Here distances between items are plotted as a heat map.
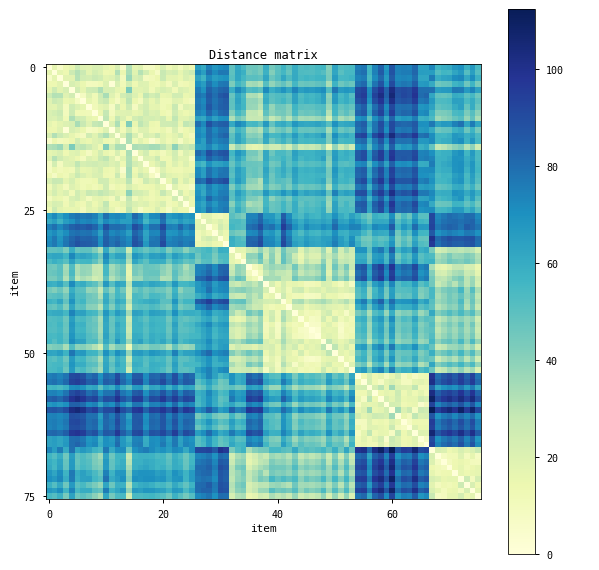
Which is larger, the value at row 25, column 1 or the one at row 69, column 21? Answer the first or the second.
the second
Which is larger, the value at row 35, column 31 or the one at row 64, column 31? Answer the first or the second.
the first
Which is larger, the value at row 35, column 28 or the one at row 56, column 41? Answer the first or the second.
the first
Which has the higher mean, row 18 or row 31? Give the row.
31
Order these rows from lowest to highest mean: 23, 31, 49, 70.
49, 23, 70, 31
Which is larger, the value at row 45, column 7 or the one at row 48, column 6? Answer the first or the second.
the second
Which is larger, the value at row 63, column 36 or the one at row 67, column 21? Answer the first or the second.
the first
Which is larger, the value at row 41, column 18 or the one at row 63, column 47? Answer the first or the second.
the first
